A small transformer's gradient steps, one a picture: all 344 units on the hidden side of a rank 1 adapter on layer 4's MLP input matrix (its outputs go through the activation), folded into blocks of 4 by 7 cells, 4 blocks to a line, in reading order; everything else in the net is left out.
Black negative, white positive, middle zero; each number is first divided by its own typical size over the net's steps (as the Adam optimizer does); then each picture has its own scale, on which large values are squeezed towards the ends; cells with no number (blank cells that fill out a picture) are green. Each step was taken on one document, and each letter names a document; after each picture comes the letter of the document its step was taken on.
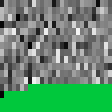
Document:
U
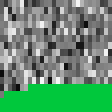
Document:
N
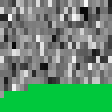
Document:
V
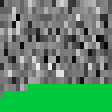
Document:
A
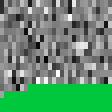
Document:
A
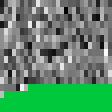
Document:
U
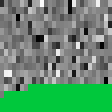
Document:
A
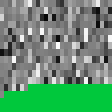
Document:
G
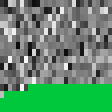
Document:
N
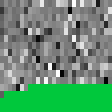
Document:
A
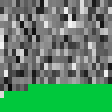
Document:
V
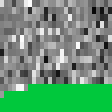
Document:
G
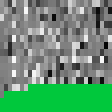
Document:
G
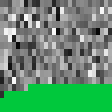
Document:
N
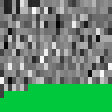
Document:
N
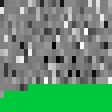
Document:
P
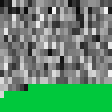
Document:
N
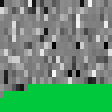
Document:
P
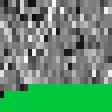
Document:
N
